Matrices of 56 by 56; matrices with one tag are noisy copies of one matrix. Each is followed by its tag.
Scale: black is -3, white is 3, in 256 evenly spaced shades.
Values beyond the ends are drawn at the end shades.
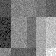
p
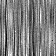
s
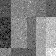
p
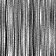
s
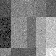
p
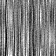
s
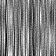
s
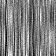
s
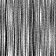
s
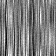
s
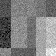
p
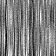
s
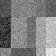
p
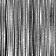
s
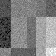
p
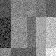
p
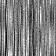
s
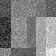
p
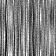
s
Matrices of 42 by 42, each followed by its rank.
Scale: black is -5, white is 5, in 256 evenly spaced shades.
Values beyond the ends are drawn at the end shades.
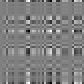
one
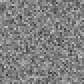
full rank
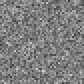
full rank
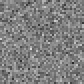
full rank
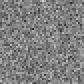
full rank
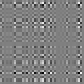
one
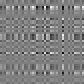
one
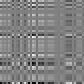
one
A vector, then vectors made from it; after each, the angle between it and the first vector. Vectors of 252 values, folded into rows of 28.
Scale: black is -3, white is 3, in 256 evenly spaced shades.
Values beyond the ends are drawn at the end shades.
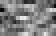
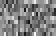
partly opposed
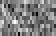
partly opposed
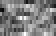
nearly parallel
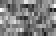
nearly opposite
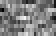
nearly parallel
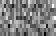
partly opposed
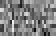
partly opposed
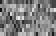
partly aligned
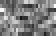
nearly opposite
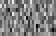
orthogonal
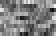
nearly opposite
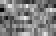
nearly parallel
